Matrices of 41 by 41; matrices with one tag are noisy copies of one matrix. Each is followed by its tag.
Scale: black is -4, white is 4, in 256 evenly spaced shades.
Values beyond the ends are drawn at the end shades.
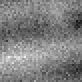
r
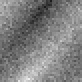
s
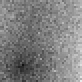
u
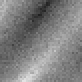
s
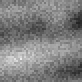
r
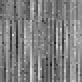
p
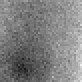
u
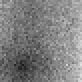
u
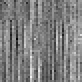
p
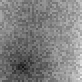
u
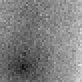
u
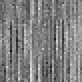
p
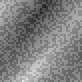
s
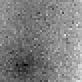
u
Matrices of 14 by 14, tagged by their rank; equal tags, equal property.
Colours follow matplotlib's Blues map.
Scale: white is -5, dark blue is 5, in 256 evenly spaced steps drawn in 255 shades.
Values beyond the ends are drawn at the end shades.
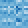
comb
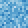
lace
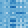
comb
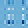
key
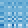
key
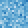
lace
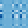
key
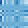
key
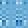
key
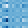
key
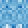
comb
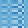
key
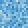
lace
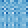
comb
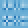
key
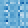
comb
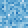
lace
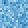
lace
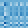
key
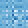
comb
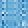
comb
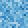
lace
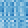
comb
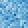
lace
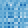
comb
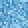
lace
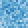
lace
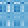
key
